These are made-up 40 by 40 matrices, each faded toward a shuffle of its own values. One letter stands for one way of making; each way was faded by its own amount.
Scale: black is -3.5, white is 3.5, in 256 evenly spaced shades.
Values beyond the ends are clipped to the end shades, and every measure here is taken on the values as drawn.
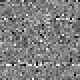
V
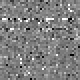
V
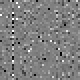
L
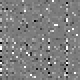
L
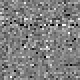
V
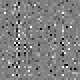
L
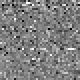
V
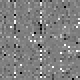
L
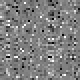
L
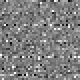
V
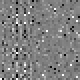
L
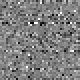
V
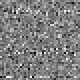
V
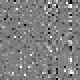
L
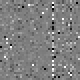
L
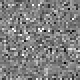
V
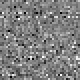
V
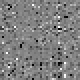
L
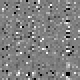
L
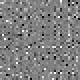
L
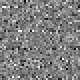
V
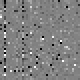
L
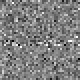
V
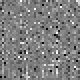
L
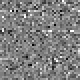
V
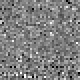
V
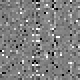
L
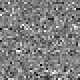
V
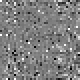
L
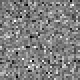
V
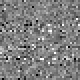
V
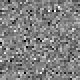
V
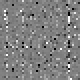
L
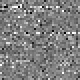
V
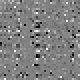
L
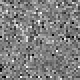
V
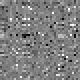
L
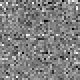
V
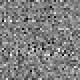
V
